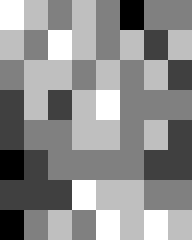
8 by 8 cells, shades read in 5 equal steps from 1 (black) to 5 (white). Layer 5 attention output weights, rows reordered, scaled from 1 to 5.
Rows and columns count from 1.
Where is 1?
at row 1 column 6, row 6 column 1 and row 8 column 1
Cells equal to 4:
20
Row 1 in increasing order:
1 3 3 3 3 4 4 5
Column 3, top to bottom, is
3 5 4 2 3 3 2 4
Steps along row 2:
down up down down up down up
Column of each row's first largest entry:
1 3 2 5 4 3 4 5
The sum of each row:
26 29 27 26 25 19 25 29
